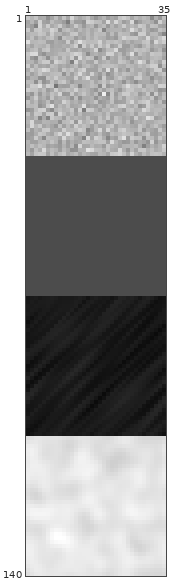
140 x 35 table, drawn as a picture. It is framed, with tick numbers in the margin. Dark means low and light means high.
It is made of 4 by 1 panels. Panel 1,1: high, fine-grained. Panel 2,1: low, flat. Panel 3,1: very low, slanting up to the right, faint in contrast. Panel 4,1: very high, blotchy, faint in contrast.
